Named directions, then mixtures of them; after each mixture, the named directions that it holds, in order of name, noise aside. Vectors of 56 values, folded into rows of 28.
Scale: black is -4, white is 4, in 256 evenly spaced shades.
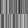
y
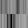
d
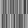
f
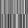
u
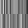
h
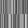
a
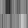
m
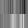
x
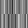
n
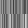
a, f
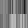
x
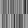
f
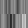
d, m, u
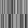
a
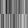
m, x, y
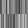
d, y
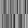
d, f, u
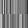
h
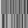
f, h, u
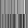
u, x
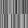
a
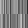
h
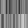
m, y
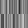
y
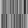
f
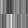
d, m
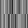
n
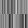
a, y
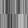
d, m, n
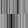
d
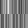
m, y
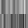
x, y
